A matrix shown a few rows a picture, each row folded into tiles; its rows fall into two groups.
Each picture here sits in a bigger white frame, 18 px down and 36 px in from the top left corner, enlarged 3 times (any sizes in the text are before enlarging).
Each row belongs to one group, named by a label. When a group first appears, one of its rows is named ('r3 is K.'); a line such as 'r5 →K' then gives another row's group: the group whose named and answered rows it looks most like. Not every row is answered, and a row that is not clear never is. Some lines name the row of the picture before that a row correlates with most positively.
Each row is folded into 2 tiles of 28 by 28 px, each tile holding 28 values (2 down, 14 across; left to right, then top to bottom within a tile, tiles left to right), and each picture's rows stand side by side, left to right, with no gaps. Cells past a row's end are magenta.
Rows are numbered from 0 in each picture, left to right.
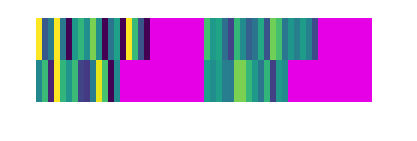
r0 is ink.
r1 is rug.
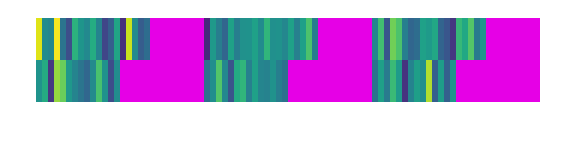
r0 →ink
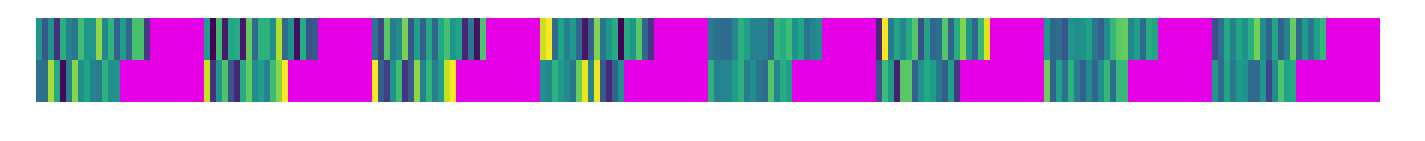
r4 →rug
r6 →rug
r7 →rug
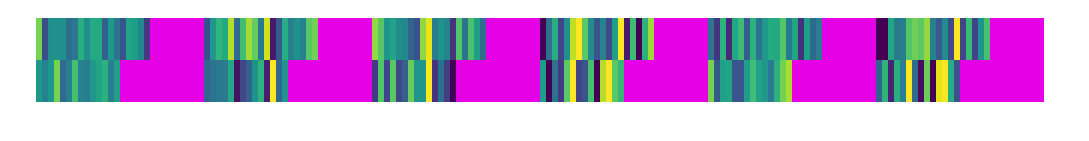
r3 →rug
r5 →rug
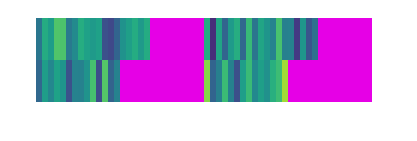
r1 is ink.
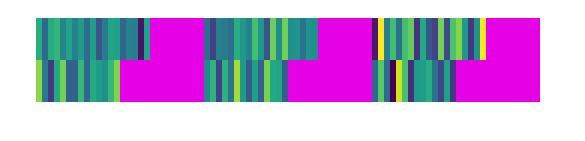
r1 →rug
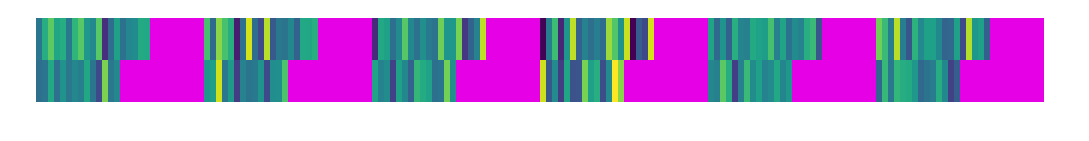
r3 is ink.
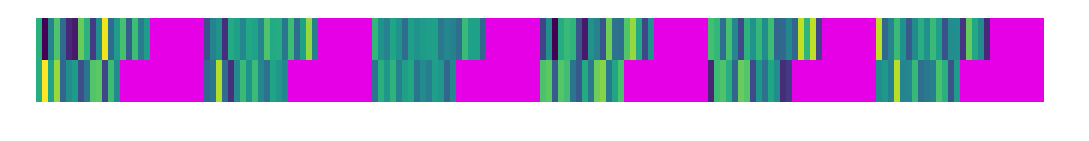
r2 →ink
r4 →ink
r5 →ink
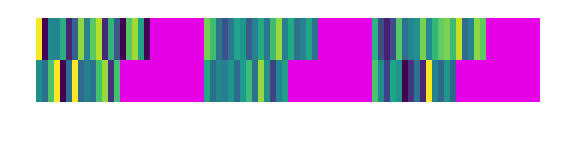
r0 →ink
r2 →rug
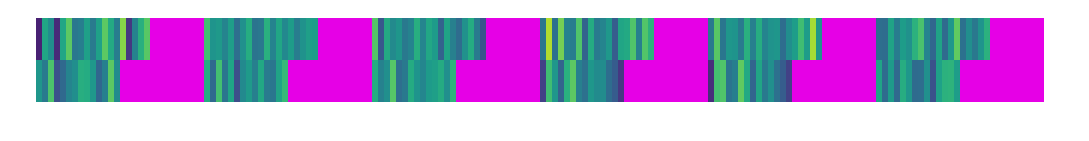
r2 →ink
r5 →rug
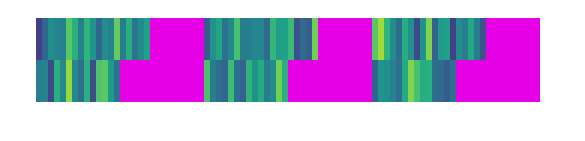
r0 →rug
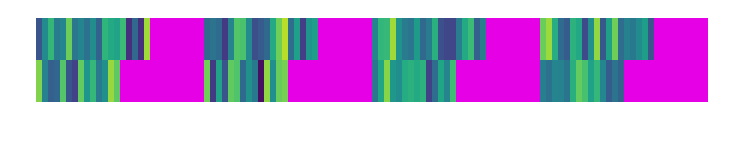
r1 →rug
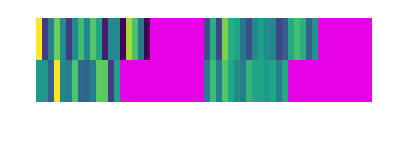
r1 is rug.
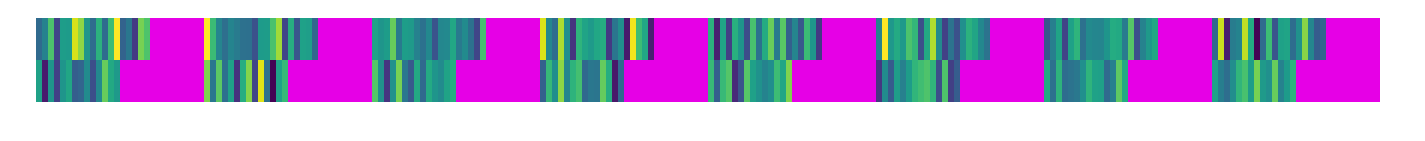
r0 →rug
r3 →ink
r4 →ink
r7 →rug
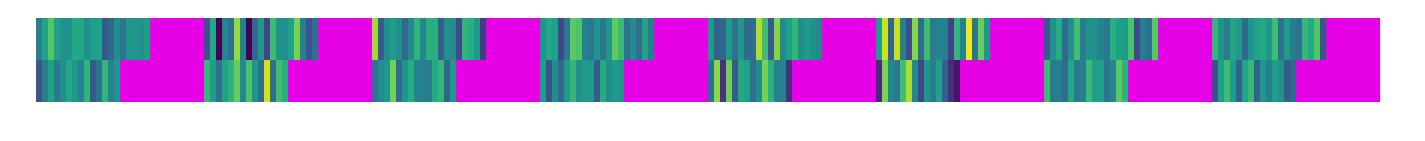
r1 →rug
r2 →ink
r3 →rug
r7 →ink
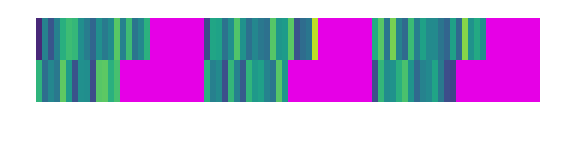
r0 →rug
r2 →ink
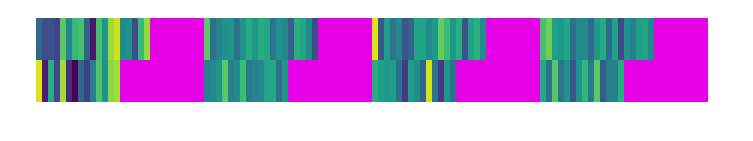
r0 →rug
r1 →ink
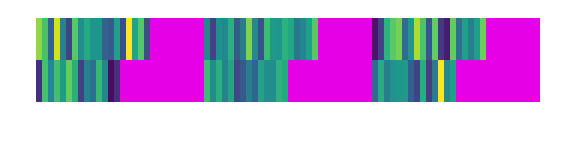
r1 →rug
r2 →rug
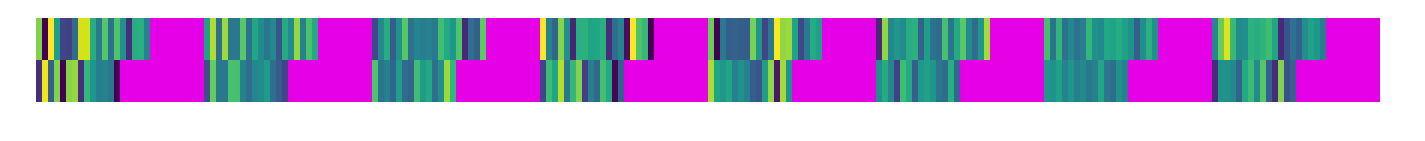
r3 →ink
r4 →rug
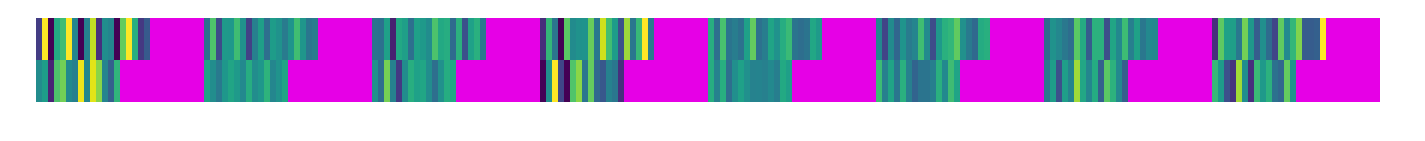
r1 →rug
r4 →rug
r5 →rug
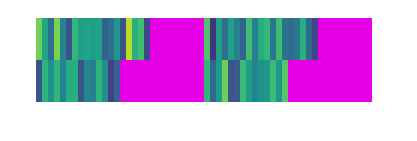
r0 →ink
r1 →ink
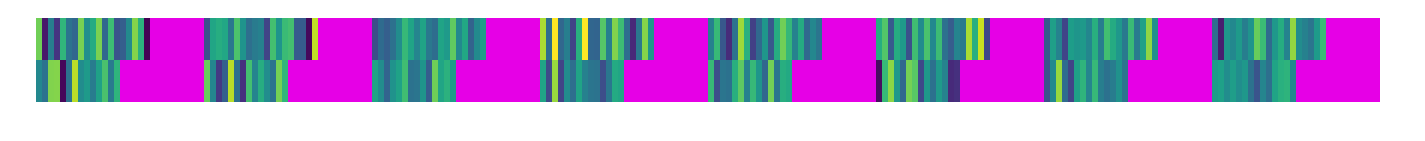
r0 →ink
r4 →rug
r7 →rug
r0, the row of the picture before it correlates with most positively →1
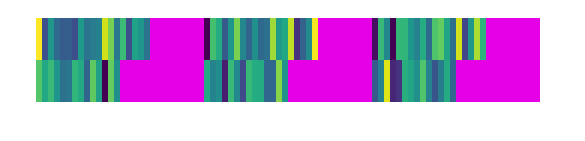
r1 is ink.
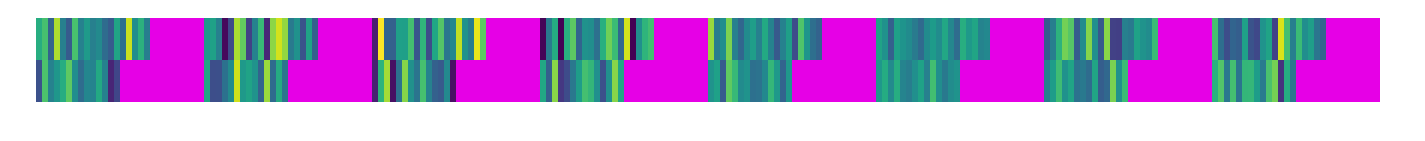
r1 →rug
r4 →ink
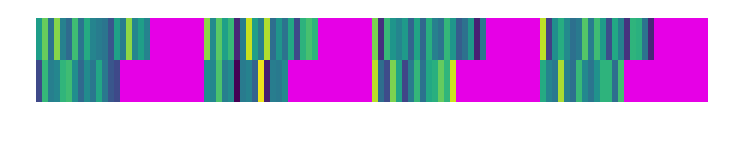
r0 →ink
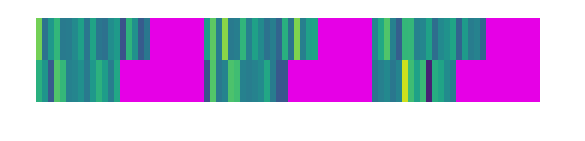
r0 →ink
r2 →rug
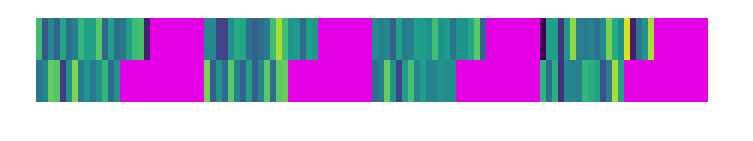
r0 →ink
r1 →rug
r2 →ink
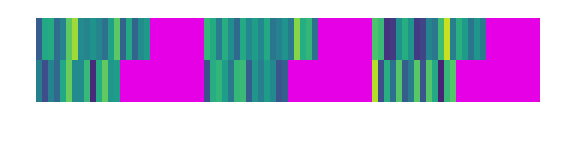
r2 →rug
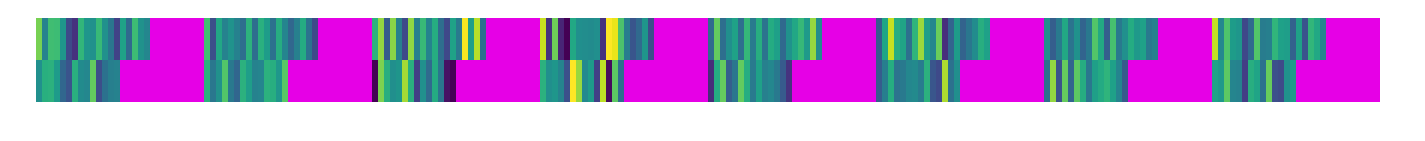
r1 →ink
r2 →ink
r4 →ink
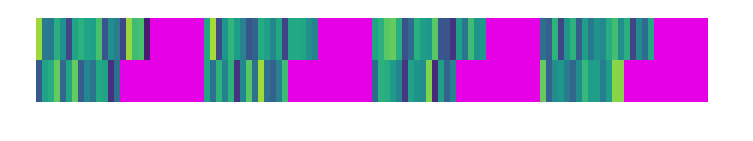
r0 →ink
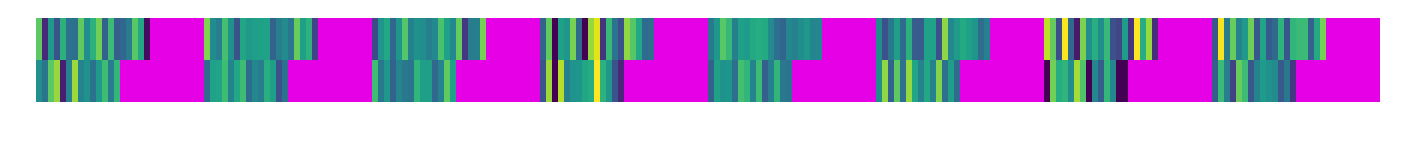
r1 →ink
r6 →ink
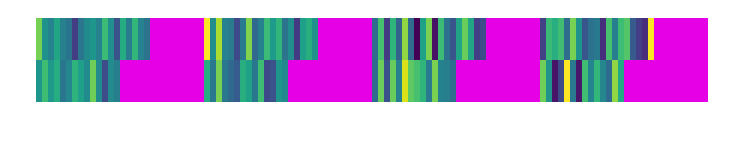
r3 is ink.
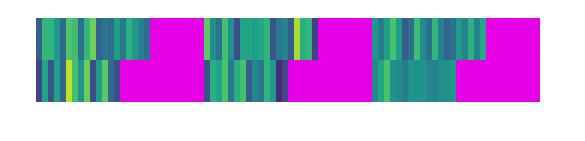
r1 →ink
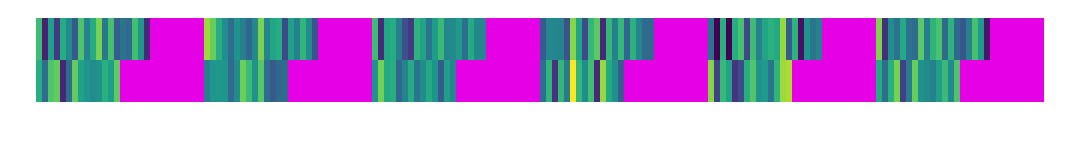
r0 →ink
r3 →rug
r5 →ink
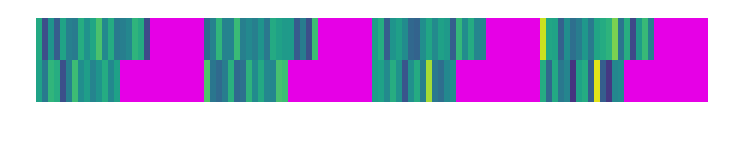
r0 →ink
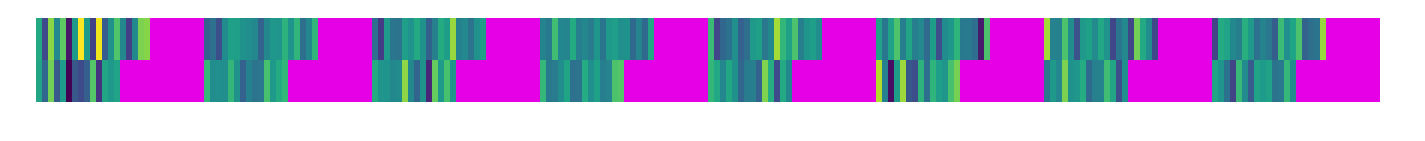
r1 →rug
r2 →rug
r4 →rug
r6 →ink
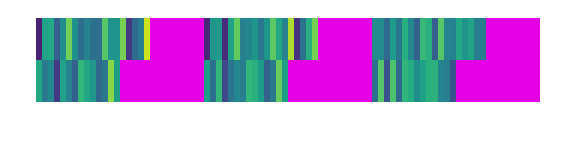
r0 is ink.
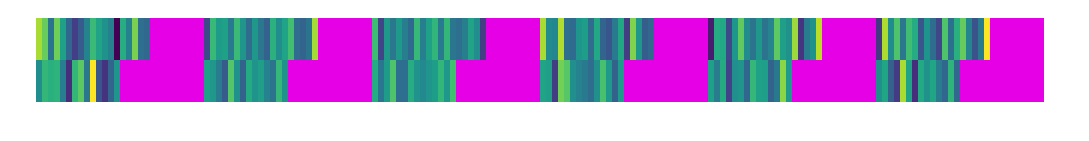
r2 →ink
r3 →ink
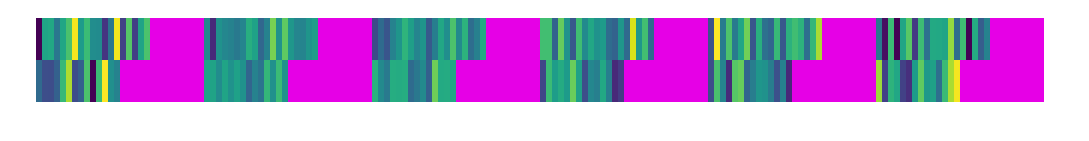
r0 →rug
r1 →rug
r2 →rug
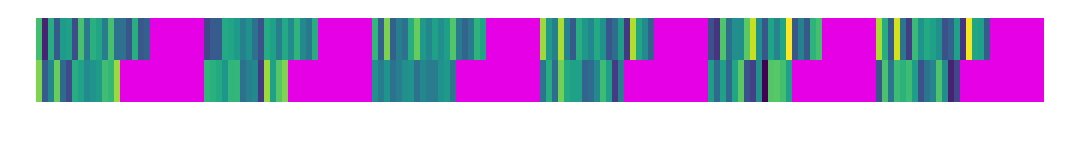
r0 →ink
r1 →rug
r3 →ink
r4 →rug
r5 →ink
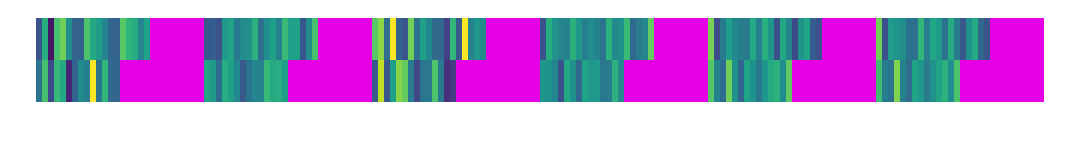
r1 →rug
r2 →ink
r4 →ink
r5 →ink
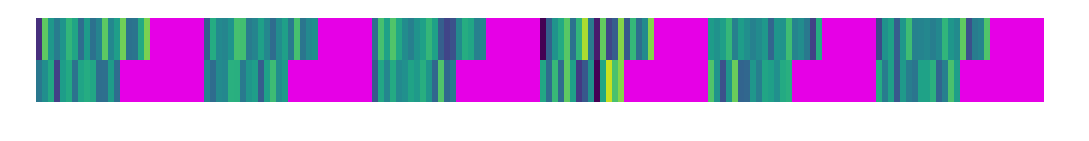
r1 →rug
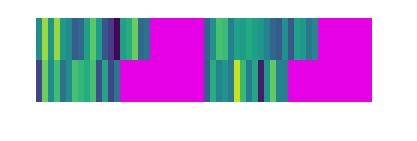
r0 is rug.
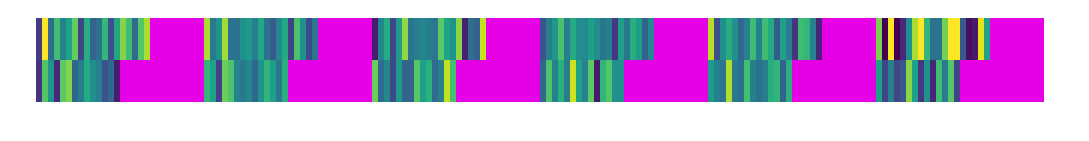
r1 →ink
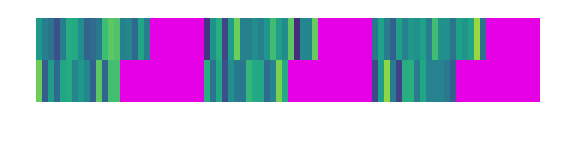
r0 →rug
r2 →ink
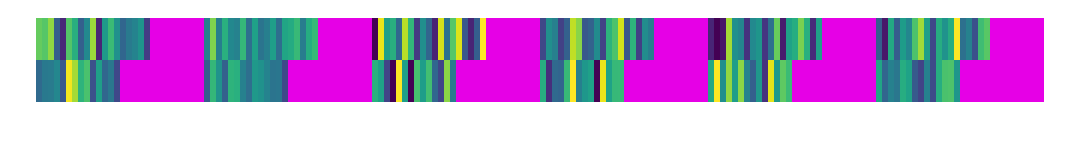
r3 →rug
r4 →rug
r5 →rug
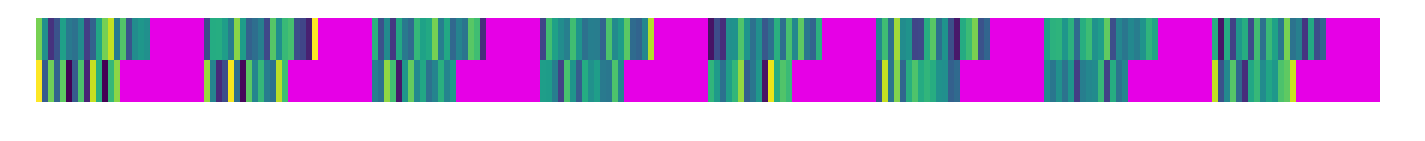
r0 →rug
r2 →ink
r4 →rug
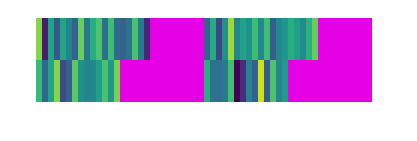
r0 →ink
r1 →rug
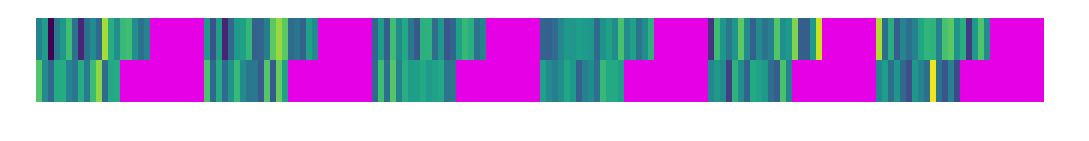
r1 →rug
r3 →rug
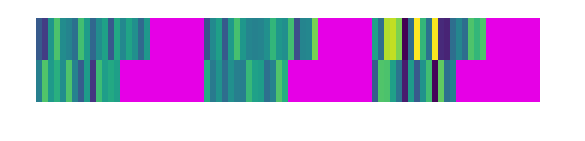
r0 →rug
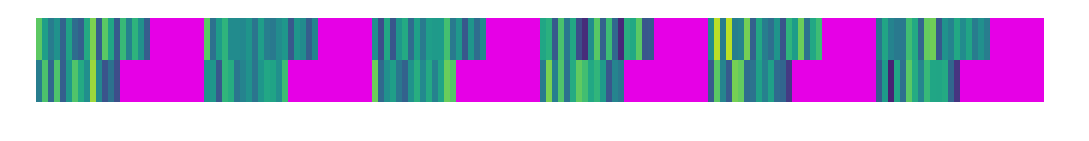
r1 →ink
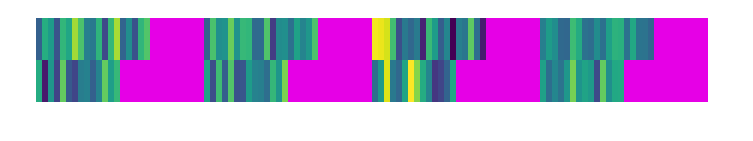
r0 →rug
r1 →rug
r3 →rug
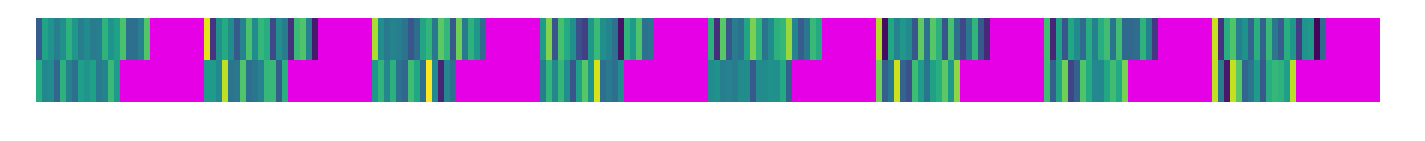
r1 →ink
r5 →ink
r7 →ink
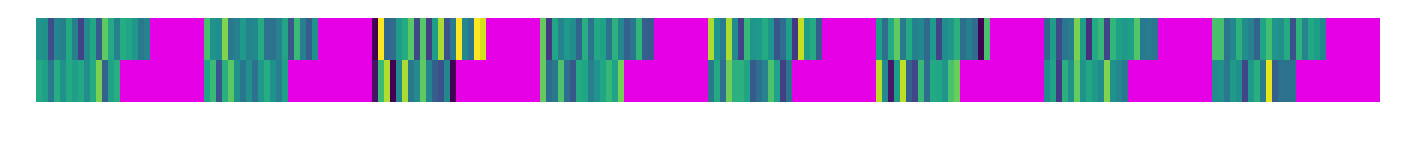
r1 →ink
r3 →ink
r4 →ink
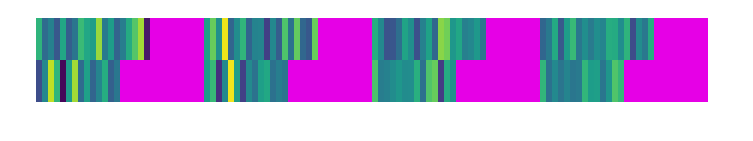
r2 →rug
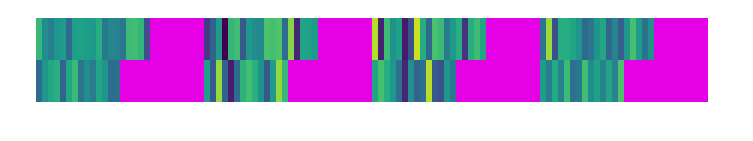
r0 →ink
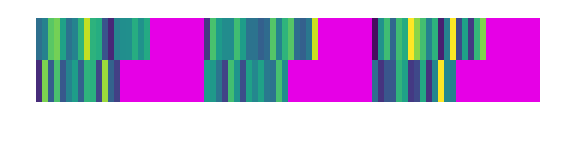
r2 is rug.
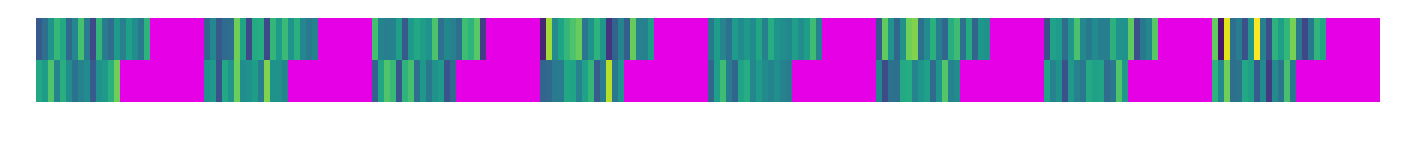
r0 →rug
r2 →ink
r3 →rug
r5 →rug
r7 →rug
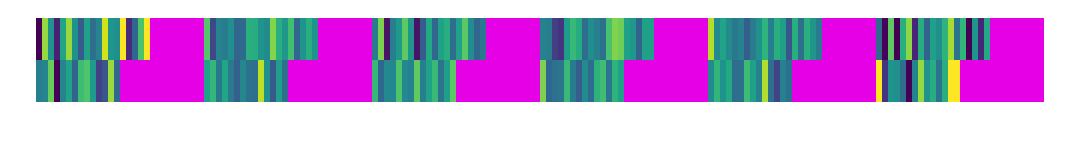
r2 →rug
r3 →rug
